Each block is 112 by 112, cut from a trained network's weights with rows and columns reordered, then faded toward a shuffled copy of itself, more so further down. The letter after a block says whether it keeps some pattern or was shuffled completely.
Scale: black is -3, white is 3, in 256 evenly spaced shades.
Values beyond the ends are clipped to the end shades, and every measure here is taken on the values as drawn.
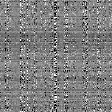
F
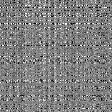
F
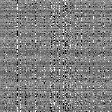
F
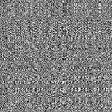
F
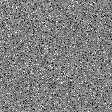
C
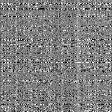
F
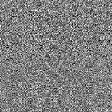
F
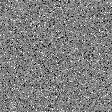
C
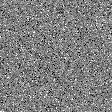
C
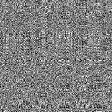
F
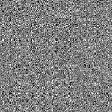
F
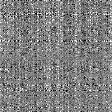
F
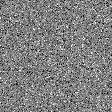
C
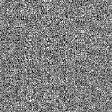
F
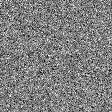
C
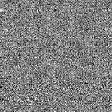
F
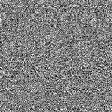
F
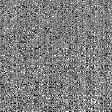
F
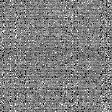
F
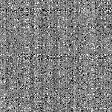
F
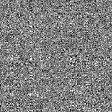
F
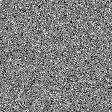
C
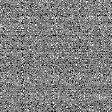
F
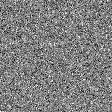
C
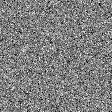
C
